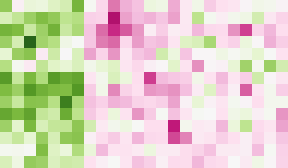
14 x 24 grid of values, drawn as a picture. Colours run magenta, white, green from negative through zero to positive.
No regular stripes run through it. The field is mottled with small blotches. A vertical seam about 30% of the way across splits the table, and the left part is higher. On average the colour sits 50% of the way up the scale. The top middle is the ninth with the lowest average.
